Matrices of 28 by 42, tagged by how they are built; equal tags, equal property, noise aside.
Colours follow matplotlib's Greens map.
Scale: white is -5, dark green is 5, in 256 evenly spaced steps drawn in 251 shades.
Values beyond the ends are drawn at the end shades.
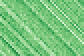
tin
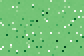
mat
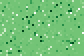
mat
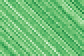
tin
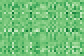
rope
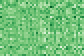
rope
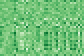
rope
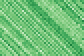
tin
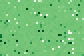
mat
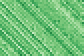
tin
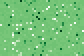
mat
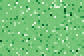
mat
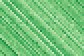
tin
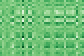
rope
